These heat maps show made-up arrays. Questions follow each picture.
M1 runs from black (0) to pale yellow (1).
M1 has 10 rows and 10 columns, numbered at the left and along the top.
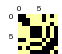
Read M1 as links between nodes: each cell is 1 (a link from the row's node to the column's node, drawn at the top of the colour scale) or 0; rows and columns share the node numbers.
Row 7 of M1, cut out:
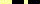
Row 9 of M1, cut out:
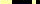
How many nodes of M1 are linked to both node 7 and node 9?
3
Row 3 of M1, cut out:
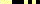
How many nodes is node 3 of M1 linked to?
5
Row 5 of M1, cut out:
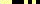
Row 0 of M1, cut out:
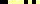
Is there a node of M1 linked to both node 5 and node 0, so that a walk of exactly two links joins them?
yes
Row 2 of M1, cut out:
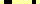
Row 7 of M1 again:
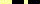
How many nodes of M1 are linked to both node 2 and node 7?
2
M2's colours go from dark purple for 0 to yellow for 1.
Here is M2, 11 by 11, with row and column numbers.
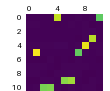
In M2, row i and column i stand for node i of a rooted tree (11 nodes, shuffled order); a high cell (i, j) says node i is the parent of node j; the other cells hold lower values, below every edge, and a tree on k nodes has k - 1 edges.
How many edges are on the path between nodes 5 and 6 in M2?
2
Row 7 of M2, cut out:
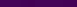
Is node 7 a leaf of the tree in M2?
yes
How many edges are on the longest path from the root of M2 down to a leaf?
5
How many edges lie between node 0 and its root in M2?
0
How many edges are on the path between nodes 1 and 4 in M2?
6
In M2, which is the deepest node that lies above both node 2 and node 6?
10
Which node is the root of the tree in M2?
0
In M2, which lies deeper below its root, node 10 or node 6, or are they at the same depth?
node 6
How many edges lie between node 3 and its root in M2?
2
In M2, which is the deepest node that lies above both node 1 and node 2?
10
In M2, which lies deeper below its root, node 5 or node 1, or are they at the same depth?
node 1
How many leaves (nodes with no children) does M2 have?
5
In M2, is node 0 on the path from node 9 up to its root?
yes
